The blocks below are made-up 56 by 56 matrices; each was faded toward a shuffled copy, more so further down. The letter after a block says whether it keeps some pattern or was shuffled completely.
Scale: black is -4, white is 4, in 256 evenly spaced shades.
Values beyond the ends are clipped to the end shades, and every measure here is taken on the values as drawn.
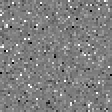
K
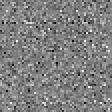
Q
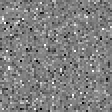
K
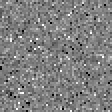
K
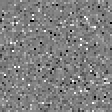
K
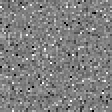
K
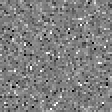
K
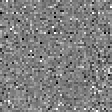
Q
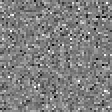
Q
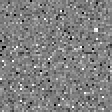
K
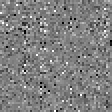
Q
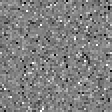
K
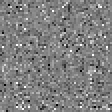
Q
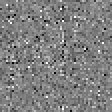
Q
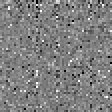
Q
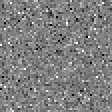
K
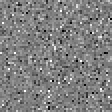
K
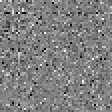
Q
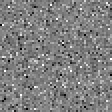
K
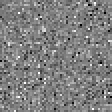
Q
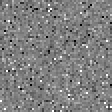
K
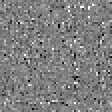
Q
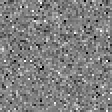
K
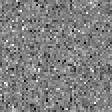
Q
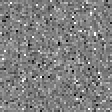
K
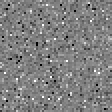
K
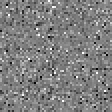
Q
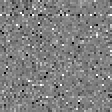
Q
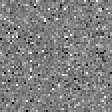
Q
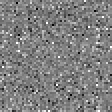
Q
